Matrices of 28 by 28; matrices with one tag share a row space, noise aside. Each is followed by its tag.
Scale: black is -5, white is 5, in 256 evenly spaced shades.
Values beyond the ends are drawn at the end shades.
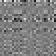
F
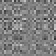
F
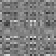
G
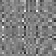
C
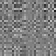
F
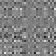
F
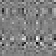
C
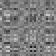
G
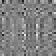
C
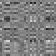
G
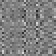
C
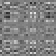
G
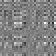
F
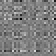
F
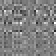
F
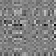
F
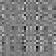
C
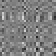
C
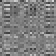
G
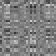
G
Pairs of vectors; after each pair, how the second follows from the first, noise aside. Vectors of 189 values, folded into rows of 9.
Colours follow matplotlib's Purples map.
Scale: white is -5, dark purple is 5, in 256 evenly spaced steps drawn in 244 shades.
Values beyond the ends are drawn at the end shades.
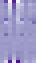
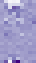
sign-scrambled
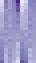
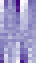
scaled up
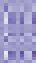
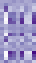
scaled up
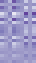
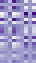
scaled up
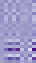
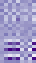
scaled up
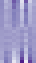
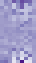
sign-scrambled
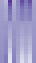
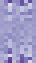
sign-scrambled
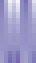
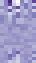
sign-scrambled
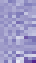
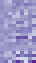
sign-scrambled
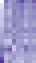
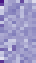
sign-scrambled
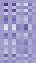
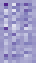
sign-scrambled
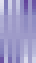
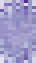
sign-scrambled
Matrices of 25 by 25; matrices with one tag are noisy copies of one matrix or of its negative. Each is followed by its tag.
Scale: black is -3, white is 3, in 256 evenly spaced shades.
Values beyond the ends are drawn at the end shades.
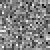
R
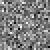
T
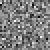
R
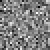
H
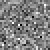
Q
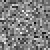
Q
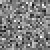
R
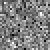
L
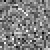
Q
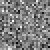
T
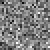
T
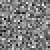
R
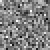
H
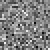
Q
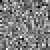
H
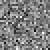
Q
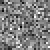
T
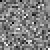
Q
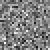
Q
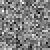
T
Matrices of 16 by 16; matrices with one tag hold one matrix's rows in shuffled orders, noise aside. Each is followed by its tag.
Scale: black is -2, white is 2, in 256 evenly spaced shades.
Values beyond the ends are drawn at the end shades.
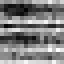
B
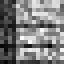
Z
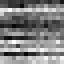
B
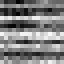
B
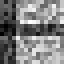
Z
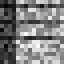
Z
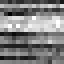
B
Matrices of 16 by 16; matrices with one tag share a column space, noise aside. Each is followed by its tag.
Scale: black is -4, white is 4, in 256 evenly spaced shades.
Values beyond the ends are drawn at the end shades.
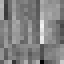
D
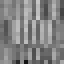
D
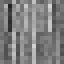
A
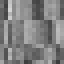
D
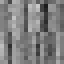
A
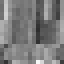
D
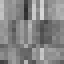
D
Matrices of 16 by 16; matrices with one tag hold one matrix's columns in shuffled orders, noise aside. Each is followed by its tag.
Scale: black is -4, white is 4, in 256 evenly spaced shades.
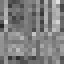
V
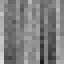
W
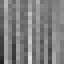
W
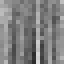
W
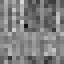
V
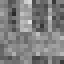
V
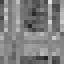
V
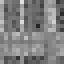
V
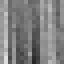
W
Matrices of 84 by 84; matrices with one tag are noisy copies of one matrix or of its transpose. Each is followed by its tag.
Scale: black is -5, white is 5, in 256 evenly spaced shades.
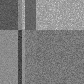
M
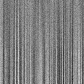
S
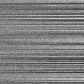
S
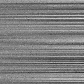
S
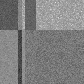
M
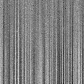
S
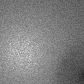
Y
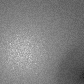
Y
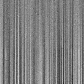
S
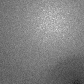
Y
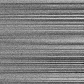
S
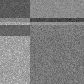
M
